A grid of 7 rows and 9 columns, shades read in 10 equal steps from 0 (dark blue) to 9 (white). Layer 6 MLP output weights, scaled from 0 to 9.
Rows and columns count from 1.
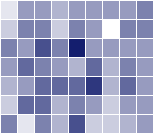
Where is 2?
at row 3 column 3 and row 7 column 5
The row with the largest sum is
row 7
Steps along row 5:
down down same same down up down up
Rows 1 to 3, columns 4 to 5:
6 5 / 7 4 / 4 0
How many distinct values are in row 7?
6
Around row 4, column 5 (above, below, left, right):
0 3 5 3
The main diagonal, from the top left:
8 4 2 5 3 5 7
